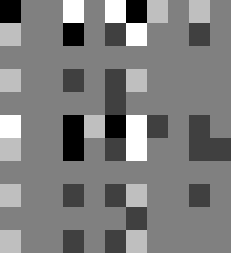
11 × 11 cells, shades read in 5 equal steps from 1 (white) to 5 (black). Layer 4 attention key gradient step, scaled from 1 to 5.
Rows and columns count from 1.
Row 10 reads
3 3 3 3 3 3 4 3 3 3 3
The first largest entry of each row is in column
1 4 1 4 6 4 4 1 4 7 4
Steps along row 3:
same same same same same same same same same same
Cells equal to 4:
16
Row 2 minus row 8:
-1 0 0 2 0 1 -2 0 0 1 0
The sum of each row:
31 34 33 33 34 34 35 33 34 34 33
